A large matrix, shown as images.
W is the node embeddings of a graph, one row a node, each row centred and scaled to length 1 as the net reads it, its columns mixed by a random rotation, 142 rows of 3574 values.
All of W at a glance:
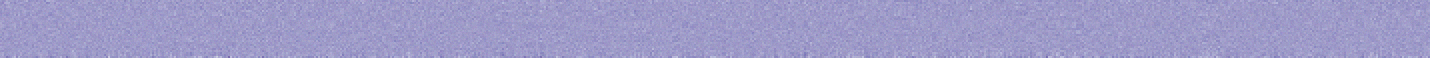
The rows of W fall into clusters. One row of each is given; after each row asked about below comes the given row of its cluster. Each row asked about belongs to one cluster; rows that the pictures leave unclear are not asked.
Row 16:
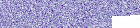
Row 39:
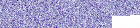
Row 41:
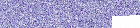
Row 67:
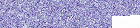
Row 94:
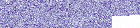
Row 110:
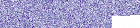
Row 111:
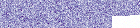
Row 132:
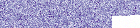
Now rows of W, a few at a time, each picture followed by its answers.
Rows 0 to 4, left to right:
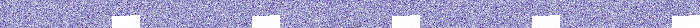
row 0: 16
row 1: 67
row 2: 67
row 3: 111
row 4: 111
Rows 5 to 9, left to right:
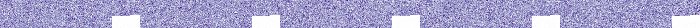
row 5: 110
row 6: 94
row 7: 110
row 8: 110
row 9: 16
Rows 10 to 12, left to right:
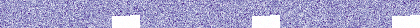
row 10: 16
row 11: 41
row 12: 67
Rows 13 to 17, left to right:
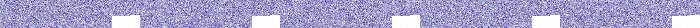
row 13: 39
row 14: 67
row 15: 110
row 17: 132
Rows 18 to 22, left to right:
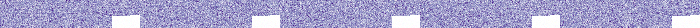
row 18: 16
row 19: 111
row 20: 39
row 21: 132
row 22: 16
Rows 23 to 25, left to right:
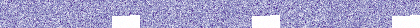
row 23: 41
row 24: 16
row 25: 67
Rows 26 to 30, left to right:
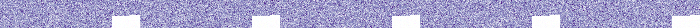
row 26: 41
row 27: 67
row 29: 94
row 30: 39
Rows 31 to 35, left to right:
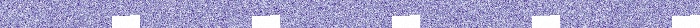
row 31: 67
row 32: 16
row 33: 94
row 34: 39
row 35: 67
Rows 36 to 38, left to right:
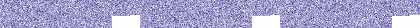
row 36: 39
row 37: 39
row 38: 94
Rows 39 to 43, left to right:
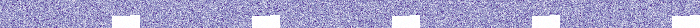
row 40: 16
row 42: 41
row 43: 110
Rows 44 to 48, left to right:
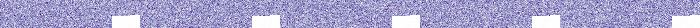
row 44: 132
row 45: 67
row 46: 41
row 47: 16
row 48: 67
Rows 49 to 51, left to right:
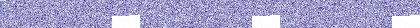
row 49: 111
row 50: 67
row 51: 94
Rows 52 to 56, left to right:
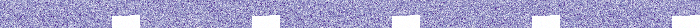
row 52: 132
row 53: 41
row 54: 132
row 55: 111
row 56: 132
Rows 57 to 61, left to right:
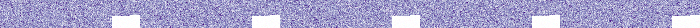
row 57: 110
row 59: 39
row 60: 132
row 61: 16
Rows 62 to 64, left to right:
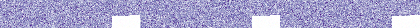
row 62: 111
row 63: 39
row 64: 132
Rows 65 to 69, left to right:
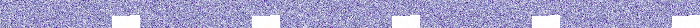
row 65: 39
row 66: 39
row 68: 132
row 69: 111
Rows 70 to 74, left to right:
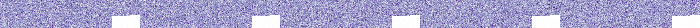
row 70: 41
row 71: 111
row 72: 16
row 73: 16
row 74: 67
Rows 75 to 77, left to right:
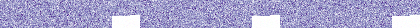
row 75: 132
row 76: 110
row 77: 94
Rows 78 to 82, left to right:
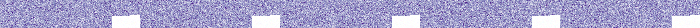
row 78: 94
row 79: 39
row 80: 111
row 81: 132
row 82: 39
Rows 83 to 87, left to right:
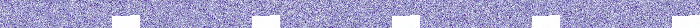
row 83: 110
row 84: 110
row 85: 67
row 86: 111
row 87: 111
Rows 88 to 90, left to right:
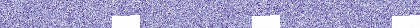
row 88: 110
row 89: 16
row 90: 41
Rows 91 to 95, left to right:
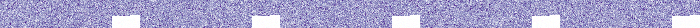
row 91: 67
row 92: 110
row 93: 94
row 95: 110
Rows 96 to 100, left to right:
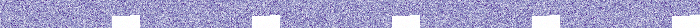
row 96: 39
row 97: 41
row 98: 111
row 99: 41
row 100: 94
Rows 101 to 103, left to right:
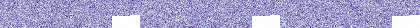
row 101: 67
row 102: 67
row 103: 41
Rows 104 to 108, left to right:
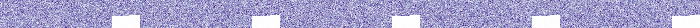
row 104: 41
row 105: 16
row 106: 110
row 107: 132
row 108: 132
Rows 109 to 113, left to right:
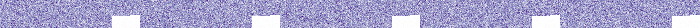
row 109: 39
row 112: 16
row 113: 41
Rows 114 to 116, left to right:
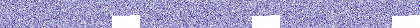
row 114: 39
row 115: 132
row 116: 111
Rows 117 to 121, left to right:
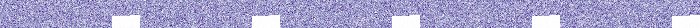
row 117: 39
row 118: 111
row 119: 94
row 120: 41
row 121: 41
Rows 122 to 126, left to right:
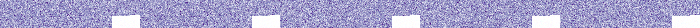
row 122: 132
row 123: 132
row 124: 67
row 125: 67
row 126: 39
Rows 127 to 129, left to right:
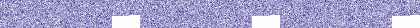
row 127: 41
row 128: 39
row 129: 110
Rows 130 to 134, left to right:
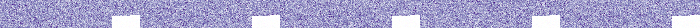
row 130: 39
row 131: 132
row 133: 41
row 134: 132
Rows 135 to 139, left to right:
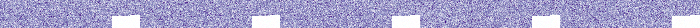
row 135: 132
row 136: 132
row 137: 132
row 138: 67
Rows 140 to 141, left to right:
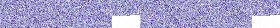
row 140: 39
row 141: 39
